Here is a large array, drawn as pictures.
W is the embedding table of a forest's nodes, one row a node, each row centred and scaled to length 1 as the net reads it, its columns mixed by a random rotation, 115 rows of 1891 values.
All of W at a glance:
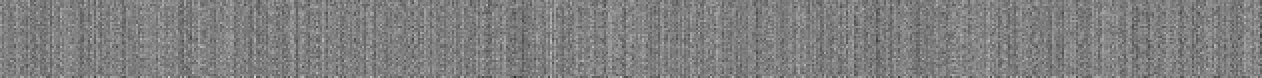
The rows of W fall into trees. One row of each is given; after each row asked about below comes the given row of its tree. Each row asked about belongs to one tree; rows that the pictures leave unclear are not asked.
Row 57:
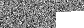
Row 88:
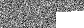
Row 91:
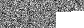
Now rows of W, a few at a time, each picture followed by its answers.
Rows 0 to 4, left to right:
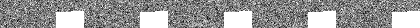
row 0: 91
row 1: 57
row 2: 57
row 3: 57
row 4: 91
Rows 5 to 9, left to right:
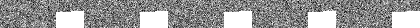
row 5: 57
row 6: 91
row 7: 91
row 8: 57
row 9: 88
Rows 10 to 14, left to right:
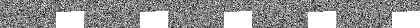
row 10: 91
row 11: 91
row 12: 88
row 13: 57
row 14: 88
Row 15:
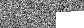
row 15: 57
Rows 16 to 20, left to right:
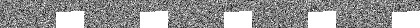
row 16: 91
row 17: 88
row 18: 57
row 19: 57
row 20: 57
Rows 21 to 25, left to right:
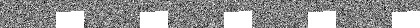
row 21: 88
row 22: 57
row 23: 57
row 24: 88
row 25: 57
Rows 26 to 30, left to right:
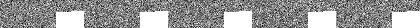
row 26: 88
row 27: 57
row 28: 88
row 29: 91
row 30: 88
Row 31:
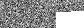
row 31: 57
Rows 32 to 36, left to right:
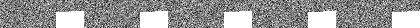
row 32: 88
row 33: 88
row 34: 91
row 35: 57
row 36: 88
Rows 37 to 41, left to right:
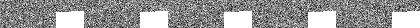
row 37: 88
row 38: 91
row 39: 57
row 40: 57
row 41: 57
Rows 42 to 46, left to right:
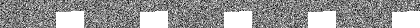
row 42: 88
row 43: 88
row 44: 91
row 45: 88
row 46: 91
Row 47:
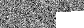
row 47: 57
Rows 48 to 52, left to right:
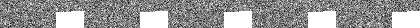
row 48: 91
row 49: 88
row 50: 91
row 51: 91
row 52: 57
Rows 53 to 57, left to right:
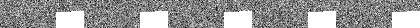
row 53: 57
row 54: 88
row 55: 57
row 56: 91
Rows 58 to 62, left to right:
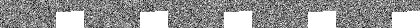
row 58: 57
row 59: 57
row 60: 57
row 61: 88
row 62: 57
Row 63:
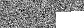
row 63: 91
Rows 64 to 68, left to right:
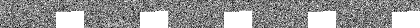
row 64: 57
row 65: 57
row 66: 88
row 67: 88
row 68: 91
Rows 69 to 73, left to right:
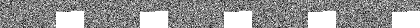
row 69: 88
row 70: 88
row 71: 88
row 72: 57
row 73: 91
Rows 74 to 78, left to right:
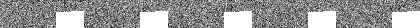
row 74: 88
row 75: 57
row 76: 57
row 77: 91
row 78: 57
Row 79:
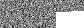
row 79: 88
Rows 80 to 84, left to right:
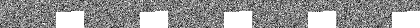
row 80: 57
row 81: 57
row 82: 91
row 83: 88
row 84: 88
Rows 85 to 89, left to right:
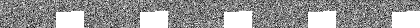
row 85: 57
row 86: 57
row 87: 88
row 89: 88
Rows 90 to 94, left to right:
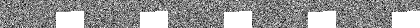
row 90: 88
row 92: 91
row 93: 57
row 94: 57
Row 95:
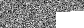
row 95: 88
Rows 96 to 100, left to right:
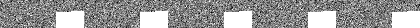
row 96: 88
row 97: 88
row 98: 57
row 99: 88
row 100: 91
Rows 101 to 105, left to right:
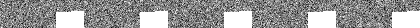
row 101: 88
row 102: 57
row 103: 91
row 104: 91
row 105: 57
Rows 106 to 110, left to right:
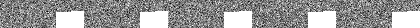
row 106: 88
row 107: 91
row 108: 88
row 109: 91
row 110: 91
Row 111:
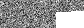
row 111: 57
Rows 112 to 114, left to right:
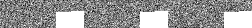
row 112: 88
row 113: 88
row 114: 57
